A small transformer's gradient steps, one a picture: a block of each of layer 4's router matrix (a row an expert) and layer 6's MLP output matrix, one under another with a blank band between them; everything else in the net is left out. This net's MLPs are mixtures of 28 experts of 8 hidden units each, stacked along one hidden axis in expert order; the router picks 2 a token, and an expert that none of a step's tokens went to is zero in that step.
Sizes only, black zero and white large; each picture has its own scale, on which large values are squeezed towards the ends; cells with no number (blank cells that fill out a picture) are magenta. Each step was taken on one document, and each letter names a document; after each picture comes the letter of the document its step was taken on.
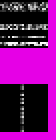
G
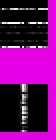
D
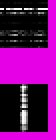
D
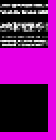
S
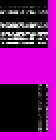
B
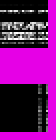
B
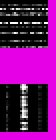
D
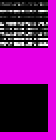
S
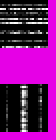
D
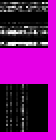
G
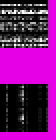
S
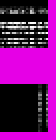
B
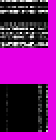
B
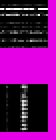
D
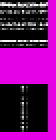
S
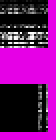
B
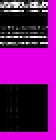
G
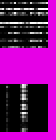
D
